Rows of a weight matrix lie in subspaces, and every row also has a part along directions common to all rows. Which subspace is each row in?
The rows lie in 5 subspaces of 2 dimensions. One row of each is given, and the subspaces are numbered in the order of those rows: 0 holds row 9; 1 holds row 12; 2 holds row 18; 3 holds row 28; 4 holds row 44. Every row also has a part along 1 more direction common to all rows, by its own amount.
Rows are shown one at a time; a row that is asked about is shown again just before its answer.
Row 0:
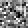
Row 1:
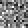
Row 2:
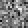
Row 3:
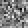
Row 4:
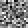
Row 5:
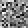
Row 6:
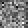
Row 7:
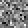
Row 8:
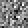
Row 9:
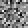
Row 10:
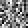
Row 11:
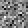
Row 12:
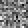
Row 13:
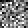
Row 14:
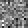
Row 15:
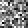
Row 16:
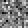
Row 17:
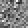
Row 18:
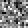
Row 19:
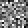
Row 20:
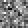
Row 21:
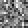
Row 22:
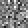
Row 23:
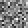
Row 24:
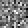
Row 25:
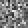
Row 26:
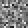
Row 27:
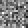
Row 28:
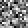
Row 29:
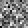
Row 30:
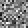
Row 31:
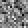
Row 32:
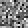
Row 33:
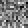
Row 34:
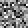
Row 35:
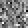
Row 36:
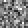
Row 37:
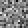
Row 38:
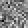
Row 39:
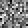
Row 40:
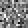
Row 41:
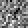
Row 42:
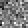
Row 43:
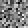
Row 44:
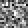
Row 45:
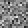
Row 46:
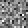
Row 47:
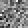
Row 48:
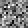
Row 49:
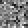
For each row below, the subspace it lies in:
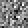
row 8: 4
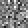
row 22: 4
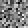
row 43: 0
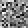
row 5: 1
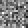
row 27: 1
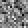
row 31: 2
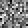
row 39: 0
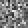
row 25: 4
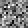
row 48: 3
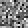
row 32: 4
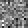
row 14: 3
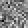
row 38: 3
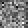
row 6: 1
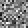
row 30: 4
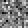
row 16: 2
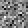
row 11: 3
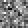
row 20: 2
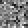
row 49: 1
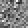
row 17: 0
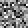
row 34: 4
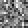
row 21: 2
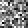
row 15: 3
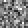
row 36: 2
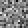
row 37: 0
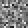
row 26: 4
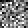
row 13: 1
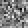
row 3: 2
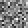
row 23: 3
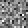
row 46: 3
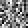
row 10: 0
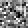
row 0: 2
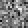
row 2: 2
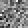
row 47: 0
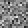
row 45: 3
